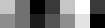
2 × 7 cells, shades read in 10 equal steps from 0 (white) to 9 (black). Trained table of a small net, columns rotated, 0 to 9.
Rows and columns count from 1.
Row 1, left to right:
2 5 9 7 2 0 7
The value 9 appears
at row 1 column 3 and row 2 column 7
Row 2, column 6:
1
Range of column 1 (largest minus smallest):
2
